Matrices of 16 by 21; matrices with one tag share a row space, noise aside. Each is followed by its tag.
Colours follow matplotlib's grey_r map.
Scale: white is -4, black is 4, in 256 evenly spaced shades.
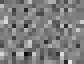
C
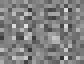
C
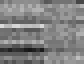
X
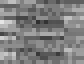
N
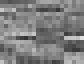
N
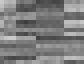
N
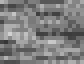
N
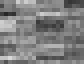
N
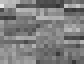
N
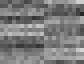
X
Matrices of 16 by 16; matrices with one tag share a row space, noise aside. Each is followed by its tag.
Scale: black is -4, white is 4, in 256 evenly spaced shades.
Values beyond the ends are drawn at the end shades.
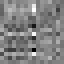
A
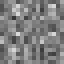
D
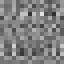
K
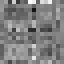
A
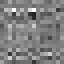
A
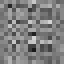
A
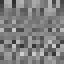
K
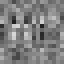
D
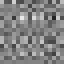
K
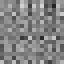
K
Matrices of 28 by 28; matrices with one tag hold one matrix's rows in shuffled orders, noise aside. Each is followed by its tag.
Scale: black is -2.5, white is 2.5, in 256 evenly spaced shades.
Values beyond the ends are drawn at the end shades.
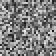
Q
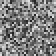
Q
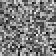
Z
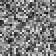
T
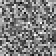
Q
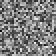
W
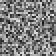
T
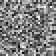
Z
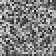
Q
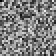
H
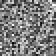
Z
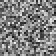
Z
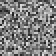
W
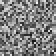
H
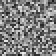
Z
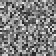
H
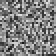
T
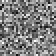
W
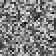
Z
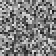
Q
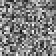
Q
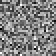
W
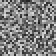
H
